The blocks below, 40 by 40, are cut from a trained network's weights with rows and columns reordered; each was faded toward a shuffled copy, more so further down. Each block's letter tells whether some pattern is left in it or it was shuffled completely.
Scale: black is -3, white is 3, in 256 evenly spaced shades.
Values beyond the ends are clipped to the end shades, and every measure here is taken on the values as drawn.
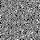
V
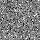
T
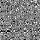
V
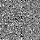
V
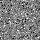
T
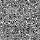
V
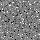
T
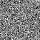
T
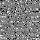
V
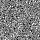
T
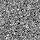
T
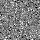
T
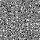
V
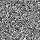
T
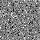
T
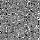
V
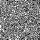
V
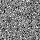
T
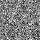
V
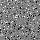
T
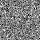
T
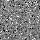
T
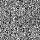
V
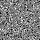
T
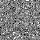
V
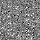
V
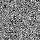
V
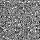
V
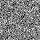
T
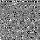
V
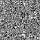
V
